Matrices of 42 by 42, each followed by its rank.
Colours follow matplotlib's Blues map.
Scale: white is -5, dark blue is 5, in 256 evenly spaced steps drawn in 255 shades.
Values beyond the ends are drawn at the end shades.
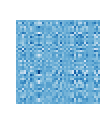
three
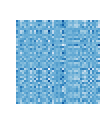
three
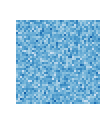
full rank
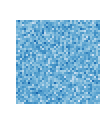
full rank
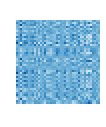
three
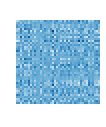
three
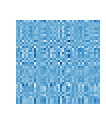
three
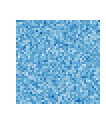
full rank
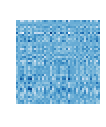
three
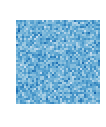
full rank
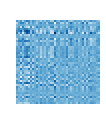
three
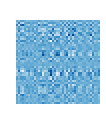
three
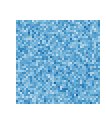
full rank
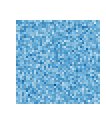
full rank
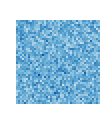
full rank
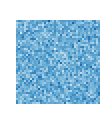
full rank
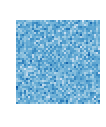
full rank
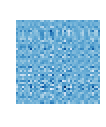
three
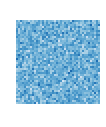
full rank
